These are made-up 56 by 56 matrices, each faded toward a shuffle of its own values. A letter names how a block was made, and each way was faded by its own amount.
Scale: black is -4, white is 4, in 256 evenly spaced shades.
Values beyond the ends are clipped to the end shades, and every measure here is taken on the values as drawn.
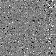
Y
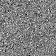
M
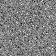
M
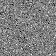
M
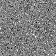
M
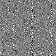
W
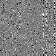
W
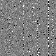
W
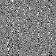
W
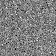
M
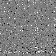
Y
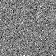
M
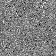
M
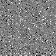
Y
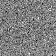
M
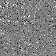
Y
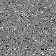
Y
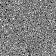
M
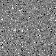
Y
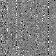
W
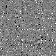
Y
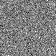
M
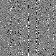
W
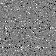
Y
